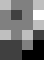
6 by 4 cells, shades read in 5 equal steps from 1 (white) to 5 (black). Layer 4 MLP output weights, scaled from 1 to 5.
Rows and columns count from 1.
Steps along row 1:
up same down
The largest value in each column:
4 4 5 5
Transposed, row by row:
2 3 3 2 4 4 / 3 4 3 3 4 4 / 3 3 3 2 3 5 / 2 1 2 4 5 5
